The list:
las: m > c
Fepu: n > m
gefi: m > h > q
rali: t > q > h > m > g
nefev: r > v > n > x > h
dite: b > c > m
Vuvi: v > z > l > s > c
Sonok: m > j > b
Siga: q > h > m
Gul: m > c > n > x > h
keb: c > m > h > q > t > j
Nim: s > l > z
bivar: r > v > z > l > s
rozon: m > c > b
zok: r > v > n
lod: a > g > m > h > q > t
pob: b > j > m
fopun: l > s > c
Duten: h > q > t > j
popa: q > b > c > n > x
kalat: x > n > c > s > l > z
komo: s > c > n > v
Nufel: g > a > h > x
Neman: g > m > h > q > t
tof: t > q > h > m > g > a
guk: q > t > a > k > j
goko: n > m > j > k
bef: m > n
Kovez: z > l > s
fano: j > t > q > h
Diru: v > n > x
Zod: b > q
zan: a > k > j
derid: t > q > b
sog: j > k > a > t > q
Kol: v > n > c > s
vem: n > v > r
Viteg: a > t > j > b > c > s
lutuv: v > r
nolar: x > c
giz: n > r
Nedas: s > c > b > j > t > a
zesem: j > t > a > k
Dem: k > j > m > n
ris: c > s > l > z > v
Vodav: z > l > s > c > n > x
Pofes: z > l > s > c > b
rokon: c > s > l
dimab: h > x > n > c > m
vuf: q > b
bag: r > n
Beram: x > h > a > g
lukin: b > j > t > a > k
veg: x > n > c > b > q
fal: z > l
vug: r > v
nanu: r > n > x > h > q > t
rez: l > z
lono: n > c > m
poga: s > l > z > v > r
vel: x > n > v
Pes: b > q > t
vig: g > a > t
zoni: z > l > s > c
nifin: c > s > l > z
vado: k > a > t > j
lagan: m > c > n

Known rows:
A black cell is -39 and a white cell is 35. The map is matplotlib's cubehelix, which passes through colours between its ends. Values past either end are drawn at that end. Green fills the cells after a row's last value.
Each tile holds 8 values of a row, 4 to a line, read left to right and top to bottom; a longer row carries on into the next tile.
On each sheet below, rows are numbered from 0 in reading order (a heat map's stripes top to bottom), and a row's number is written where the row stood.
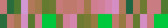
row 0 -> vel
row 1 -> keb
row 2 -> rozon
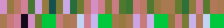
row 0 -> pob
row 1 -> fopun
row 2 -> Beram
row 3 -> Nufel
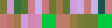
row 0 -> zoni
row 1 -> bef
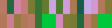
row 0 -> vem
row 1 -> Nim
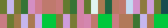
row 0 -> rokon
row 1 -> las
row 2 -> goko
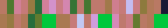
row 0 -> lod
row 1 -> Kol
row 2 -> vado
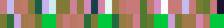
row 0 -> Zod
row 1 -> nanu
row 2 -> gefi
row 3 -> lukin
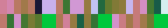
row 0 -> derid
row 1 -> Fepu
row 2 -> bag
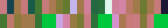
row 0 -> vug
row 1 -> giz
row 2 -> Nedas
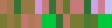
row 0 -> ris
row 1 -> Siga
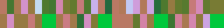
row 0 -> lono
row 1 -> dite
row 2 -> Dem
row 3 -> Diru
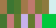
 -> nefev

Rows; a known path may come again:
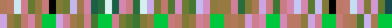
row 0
zesem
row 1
giz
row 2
fal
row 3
kalat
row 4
Vuvi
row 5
zan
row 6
goko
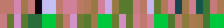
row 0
Pes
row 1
Duten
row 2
dimab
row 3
vug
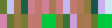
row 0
Kovez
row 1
Zod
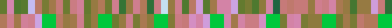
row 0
Vodav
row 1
tof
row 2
rali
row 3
popa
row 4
Viteg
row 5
keb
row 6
ris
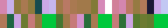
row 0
vuf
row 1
fano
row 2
derid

